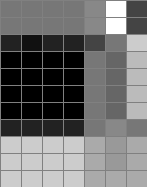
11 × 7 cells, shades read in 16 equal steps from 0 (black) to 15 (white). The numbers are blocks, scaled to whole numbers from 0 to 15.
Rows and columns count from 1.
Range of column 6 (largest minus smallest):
9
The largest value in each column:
12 12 12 12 10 15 12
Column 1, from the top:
7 7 2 0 0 0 0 2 12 12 12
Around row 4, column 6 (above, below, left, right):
7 6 7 11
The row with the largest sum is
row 11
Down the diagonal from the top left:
7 7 2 0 7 6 11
